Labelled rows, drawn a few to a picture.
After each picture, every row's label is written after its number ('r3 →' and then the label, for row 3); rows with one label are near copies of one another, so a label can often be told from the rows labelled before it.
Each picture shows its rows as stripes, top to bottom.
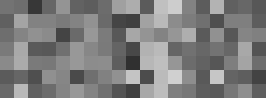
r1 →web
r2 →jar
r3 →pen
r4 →jar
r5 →jar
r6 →web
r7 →jar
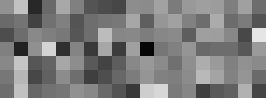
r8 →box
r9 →web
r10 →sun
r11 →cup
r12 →box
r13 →box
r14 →jar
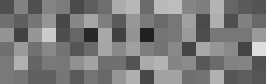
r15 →web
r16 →pen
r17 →cup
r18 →sun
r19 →jar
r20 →web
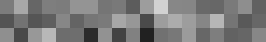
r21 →jar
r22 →web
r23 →cup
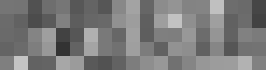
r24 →web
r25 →web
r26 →pen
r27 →pen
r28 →box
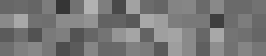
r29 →pen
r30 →jar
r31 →web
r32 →pen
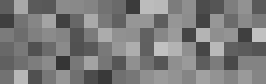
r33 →jar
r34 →pen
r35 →sun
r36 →web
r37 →pen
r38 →box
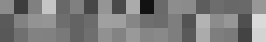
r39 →cup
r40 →sun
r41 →sun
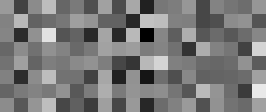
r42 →cup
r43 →jar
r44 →cup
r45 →sun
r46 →jar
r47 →cup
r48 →sun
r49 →cup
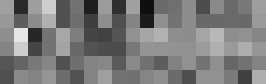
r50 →cup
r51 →cup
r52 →box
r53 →box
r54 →pen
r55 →sun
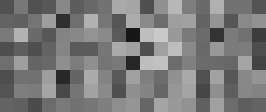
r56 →web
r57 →pen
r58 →jar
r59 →web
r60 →jar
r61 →pen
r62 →pen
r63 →web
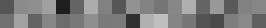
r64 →pen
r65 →jar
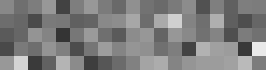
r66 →pen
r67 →web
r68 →pen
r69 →sun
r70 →box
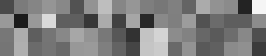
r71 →sun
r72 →cup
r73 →jar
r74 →jar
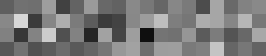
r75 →pen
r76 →box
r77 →cup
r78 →web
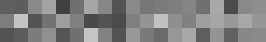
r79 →pen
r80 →box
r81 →pen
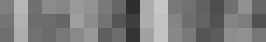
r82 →jar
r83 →jar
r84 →jar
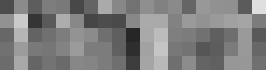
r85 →sun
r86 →box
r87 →jar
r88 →jar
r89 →jar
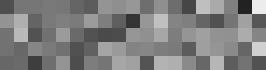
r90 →sun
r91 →jar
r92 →box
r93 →sun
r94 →web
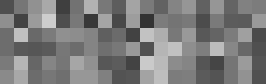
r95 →pen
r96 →cup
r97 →jar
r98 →web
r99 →jar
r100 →jar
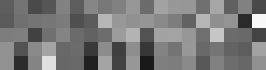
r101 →web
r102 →sun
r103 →web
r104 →cup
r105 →cup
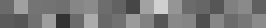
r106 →jar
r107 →pen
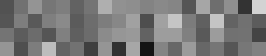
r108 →sun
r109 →web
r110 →web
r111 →cup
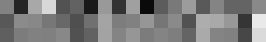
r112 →cup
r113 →sun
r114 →sun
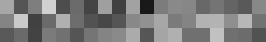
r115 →cup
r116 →box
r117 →web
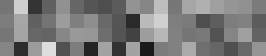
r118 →box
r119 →jar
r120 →jar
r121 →cup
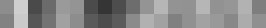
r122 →box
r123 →box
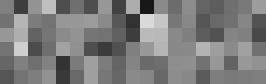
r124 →cup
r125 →jar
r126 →jar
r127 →box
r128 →pen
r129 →pen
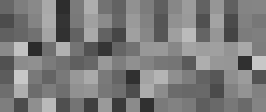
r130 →pen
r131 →pen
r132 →pen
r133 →box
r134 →sun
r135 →jar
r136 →jar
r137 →cup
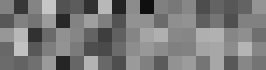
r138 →cup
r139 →pen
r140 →box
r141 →box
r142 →pen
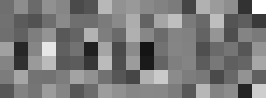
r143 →sun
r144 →web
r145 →pen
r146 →cup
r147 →cup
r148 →jar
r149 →sun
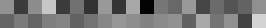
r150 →cup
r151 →sun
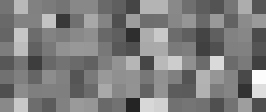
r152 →jar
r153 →pen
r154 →jar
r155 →jar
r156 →web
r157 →sun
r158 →sun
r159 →jar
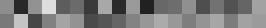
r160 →cup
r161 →box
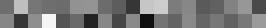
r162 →jar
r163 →cup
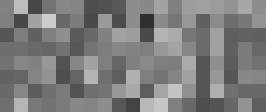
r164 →box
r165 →cup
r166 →web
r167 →web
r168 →pen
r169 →pen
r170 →web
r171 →jar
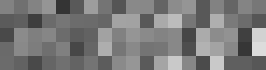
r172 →pen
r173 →web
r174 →sun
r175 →sun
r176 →web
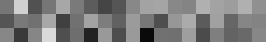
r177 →box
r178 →pen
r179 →cup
